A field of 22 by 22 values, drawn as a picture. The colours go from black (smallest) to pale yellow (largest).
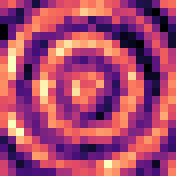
Rings: centred on the centre. Slope: none. Grain: blotchy. Odd rows or columns: none. Average level on the scale: 50%.
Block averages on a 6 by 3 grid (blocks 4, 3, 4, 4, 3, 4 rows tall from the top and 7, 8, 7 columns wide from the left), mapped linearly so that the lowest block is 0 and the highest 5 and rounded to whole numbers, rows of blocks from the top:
230
250
422
423
343
122
